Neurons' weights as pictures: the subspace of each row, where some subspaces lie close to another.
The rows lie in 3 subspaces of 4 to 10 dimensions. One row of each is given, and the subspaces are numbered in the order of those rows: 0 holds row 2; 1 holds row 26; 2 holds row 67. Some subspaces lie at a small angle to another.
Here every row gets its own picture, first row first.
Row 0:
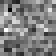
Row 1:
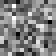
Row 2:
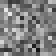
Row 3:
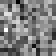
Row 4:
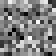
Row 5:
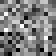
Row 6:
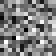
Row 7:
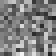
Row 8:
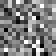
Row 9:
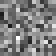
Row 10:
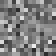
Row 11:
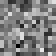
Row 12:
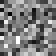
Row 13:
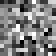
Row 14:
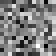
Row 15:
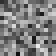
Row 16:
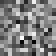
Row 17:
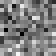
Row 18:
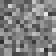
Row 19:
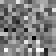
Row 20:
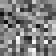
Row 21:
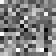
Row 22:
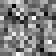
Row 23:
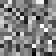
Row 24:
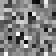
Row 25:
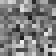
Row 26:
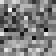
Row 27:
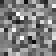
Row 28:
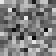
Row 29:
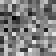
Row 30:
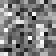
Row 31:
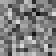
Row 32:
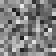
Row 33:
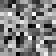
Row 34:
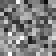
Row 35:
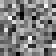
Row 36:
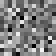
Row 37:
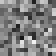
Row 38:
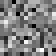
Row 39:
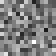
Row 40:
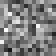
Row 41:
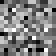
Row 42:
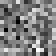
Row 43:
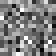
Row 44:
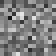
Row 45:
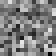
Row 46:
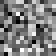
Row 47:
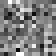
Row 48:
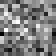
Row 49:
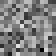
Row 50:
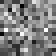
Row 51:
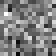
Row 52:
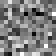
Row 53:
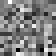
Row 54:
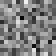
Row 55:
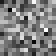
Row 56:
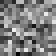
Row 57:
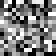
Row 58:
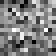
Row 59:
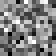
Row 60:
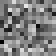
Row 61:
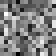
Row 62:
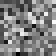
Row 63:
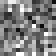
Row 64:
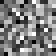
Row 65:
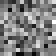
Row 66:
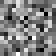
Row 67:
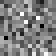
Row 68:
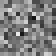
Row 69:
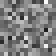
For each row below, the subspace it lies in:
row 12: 0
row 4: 0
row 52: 2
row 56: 2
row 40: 0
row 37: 1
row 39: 0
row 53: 1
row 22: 2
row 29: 2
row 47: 1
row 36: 0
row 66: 2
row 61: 2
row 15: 2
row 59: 0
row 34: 0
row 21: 0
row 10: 0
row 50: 0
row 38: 2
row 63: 1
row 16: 1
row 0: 1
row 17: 0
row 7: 2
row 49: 0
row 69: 2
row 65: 2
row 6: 2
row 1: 2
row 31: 2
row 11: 0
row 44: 0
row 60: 0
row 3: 0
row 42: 0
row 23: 2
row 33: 2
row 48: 0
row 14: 2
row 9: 2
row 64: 0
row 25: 1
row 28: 1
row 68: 2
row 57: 2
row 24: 2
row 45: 1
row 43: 2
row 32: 0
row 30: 2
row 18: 2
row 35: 0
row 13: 1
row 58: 0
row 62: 2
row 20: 2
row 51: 2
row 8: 1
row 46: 0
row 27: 0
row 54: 0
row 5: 0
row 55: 1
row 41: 1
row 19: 1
